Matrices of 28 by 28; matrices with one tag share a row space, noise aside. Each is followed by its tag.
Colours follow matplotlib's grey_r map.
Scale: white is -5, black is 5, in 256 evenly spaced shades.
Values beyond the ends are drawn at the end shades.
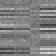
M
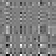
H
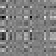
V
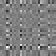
H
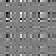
H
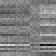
M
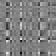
H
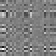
V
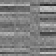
M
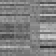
M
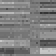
M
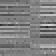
M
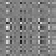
H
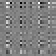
H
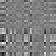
V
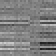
M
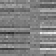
M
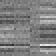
M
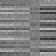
M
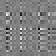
H
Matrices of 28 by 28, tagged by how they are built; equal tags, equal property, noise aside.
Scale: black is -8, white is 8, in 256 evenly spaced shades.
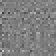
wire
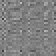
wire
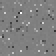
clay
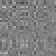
wire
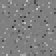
clay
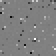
clay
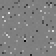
clay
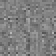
wire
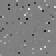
clay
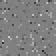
clay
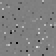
clay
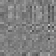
wire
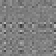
wire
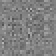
wire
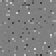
clay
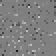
clay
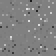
clay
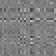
wire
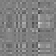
wire
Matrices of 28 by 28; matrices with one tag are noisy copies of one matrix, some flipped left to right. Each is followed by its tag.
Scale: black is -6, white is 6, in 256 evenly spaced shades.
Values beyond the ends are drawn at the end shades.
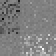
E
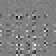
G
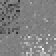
E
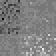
E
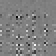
G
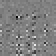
G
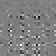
G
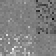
E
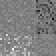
E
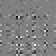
G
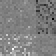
E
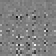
G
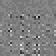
G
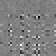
G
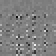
G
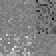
E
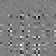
G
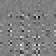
G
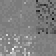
E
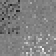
E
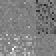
E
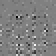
G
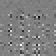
G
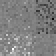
E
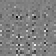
G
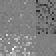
E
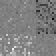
E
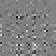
G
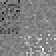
E
